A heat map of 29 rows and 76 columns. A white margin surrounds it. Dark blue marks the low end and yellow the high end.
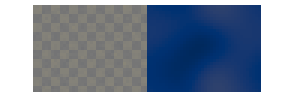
The table splits into one row of 2 panels. Panel 1,1: middling, checkered, faint in contrast. Panel 1,2: very low, smooth, faint in contrast.
